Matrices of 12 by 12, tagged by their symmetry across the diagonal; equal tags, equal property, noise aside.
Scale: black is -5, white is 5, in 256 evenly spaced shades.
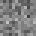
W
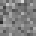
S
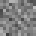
S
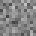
W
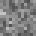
W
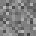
S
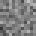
S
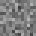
W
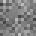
S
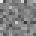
W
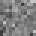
S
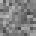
W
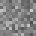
W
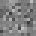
S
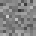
W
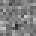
W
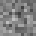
S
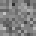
S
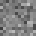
W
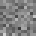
W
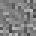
S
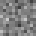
S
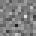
S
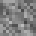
S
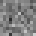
W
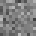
S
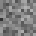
W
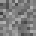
W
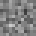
S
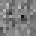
W
